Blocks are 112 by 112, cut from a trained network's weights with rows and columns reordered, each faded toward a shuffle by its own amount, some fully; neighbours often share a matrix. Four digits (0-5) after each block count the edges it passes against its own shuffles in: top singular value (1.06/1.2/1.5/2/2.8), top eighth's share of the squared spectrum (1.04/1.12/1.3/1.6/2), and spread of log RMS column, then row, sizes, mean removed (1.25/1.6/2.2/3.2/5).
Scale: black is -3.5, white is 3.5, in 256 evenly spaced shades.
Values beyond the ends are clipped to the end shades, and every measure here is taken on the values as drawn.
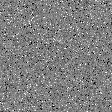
0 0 0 0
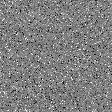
0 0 0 0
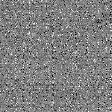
2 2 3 0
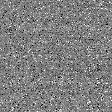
2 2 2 0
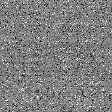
2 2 2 0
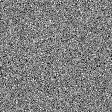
0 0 0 0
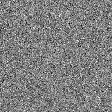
2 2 0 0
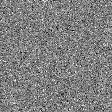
1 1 0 1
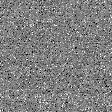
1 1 1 0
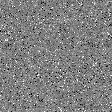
0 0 0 0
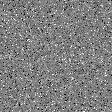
0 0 0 0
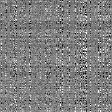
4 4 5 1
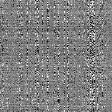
3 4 4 0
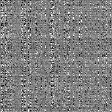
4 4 4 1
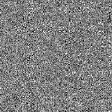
3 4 3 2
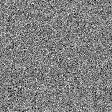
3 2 0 0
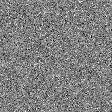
0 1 0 0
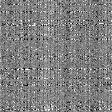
4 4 0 4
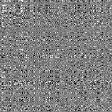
3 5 3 4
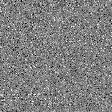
3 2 0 1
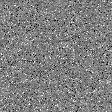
1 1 1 0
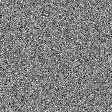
1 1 0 0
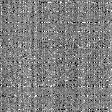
4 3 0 3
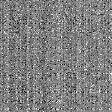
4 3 0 3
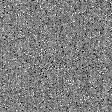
1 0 0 0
